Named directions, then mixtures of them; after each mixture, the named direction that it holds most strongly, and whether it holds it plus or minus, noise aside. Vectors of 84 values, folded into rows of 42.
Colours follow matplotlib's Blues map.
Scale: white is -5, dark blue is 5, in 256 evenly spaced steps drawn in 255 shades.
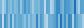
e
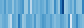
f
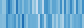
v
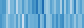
v, minus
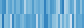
e, minus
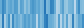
e, minus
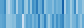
v, minus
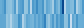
f, plus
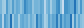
e, plus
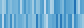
e, plus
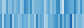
e, plus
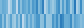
v, minus
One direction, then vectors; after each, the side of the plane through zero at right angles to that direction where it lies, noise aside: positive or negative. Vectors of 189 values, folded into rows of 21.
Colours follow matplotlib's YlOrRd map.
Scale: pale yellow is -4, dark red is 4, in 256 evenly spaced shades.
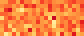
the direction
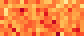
negative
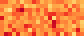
negative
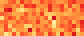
positive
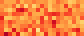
negative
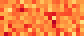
negative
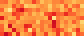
negative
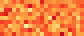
positive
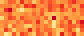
positive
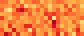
negative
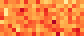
negative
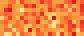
positive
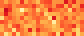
positive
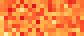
positive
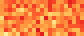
positive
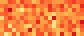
positive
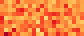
negative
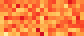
positive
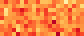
negative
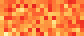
positive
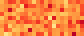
positive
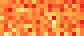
positive
